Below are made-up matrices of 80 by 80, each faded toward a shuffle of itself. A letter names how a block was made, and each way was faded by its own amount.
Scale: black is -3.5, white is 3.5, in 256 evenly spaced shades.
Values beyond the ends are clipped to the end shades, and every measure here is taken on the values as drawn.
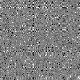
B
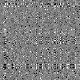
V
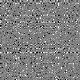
B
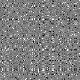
B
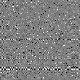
B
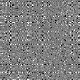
V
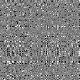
V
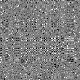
B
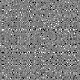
B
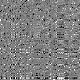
B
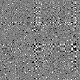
V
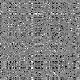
B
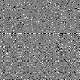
B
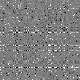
B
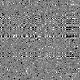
V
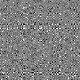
B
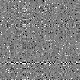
B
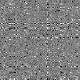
V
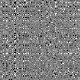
V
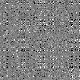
V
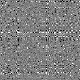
V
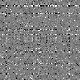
V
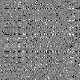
B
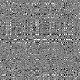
V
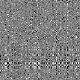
V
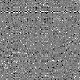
B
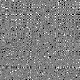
B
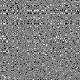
B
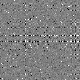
V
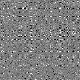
V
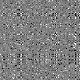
V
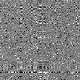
B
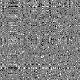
B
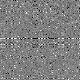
B
